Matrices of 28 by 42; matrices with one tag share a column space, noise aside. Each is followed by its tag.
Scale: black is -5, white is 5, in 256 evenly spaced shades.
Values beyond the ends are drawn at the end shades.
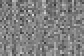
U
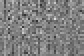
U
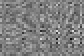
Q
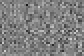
Q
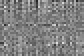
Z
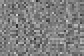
Q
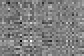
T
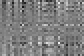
Z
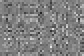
Q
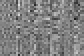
U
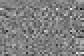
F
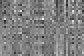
U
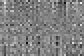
Z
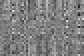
U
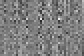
U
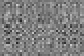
Q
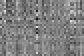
U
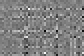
F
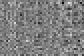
T
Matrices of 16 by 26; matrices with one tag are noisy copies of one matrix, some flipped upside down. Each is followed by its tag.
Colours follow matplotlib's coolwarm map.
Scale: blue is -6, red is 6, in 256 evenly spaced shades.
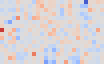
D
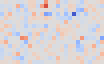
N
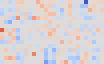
D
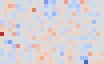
D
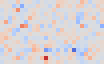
N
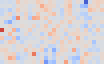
D
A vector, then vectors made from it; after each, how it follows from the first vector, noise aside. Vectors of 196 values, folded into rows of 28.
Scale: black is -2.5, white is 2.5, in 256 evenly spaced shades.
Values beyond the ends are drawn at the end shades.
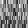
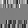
partly zeroed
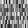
sign-scrambled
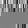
partly zeroed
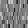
partly zeroed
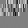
partly zeroed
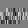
partly zeroed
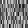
sign-scrambled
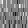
partly zeroed
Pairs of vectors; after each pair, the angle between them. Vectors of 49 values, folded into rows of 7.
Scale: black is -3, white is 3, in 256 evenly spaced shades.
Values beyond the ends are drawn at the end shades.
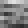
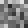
partly aligned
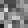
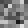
orthogonal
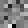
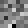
nearly parallel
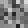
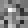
partly aligned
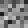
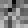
partly aligned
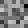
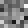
nearly opposite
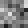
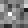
nearly parallel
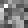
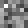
nearly parallel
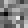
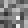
nearly parallel
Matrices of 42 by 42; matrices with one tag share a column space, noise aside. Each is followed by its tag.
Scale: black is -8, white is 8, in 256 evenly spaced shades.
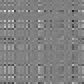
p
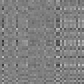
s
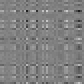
p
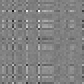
p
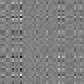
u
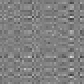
u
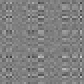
u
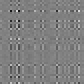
p
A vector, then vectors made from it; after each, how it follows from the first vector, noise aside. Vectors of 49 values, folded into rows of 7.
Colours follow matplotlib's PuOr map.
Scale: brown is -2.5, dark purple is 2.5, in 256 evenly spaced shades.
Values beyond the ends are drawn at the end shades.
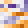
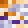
reversed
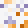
partly zeroed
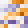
wrapped around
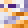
copied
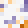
partly zeroed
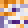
reversed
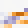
partly zeroed
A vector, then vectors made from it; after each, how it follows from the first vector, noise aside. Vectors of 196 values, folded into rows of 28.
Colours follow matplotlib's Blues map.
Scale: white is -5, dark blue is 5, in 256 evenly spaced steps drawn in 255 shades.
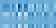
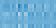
shrunk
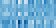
wrapped around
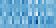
reversed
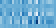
reversed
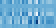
reversed
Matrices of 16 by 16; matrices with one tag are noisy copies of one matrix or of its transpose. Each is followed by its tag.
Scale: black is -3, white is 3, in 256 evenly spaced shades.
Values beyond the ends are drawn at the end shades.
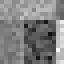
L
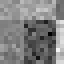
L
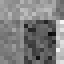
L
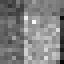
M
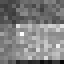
M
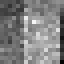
M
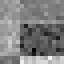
L
